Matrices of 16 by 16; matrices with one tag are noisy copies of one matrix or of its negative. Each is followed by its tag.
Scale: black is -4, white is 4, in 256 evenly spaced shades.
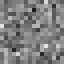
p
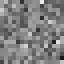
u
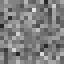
p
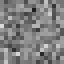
p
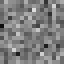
p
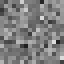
u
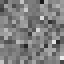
u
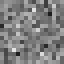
p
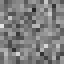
p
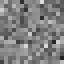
u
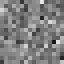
u
